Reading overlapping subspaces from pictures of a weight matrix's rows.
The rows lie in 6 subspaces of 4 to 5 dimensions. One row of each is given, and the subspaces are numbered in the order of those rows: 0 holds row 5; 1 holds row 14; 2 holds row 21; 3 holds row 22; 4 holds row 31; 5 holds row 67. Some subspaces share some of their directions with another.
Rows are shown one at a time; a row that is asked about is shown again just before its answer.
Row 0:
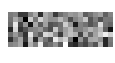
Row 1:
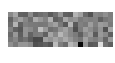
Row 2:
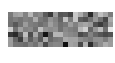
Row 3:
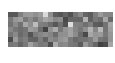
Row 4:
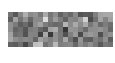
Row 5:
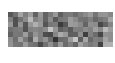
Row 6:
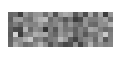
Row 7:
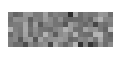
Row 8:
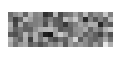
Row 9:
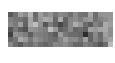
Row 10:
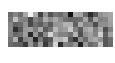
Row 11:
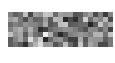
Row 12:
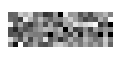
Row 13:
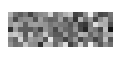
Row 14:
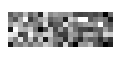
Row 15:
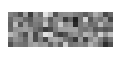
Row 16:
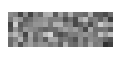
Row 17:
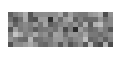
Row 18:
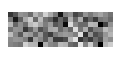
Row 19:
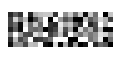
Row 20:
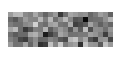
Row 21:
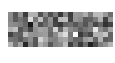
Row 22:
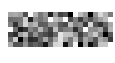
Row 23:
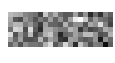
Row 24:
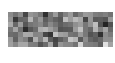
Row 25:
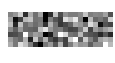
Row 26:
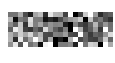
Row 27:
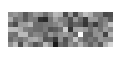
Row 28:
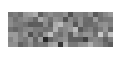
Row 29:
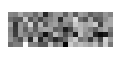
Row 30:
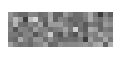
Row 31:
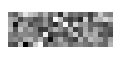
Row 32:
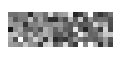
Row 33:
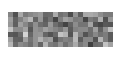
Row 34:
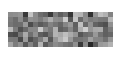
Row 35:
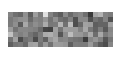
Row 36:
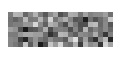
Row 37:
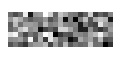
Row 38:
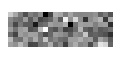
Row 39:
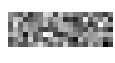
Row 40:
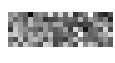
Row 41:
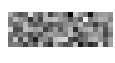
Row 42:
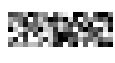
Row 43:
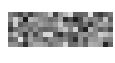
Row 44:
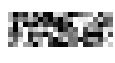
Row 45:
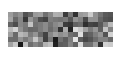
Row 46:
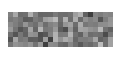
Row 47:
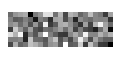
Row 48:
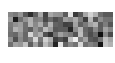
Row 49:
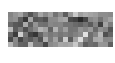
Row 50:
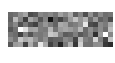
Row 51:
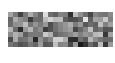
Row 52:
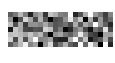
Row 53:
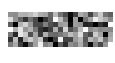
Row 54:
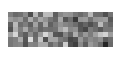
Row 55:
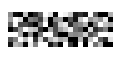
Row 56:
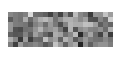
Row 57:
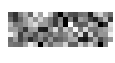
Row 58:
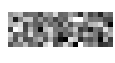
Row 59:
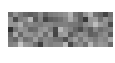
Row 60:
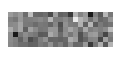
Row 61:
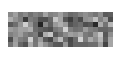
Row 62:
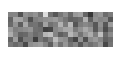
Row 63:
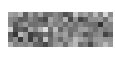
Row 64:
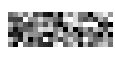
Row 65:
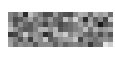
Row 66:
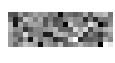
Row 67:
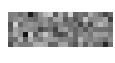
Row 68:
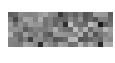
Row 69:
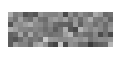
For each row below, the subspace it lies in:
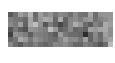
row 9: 0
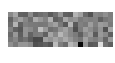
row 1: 4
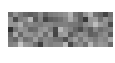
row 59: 4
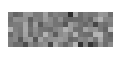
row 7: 2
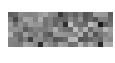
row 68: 0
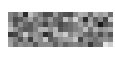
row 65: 2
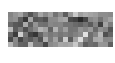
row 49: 1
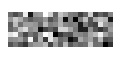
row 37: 2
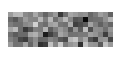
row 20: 3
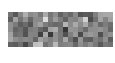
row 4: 4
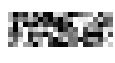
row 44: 3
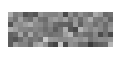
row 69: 5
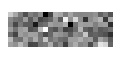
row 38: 0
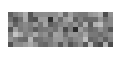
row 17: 1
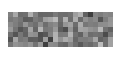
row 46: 2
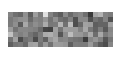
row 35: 0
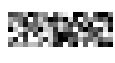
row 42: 3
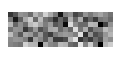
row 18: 0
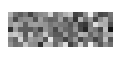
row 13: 3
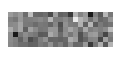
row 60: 1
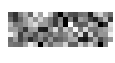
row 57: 0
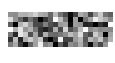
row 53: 4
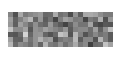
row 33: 2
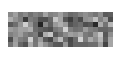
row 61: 4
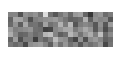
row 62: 0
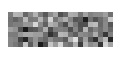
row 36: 3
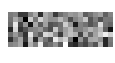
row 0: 2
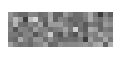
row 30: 1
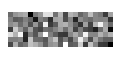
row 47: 1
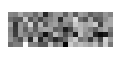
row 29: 2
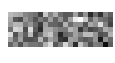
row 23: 1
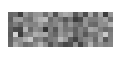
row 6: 1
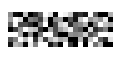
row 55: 3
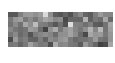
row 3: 0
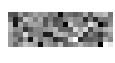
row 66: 0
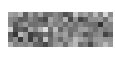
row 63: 1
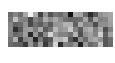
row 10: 5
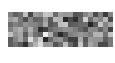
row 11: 4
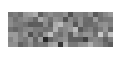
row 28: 5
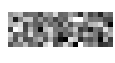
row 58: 1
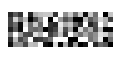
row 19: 1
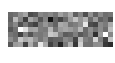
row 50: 3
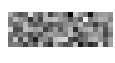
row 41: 3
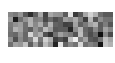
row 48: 5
